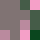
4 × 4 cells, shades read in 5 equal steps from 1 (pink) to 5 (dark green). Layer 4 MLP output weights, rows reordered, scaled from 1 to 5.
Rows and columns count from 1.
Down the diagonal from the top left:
3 3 2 5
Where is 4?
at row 1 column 3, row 2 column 4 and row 3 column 4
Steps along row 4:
up down up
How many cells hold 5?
1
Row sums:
11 13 12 11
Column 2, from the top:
3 3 3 3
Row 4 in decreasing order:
5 3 2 1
